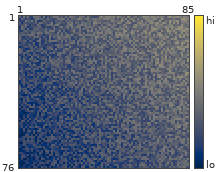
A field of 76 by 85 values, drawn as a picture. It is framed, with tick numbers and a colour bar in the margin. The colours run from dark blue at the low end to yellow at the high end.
On average the colour sits 30% of the way up the scale. There is an overall slope up to the top right. The halves do not mirror each other. The bottom left is the ninth with the lowest average. No regular stripes run through it. The top right is the ninth with the highest average.
